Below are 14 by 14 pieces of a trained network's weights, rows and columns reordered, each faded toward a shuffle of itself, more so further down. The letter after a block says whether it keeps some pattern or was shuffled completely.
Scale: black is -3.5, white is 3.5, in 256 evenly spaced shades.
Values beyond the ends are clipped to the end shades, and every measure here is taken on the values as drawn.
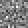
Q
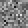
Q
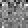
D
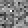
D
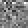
D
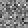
D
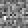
D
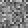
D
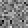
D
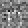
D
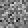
Q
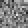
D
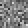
Q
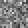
Q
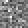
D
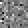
Q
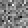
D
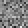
D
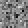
Q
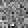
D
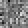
D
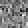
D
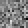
Q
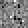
Q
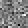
Q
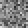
Q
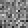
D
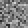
Q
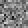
D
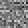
D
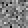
Q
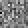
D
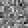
Q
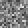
Q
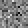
Q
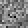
Q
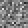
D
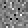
Q
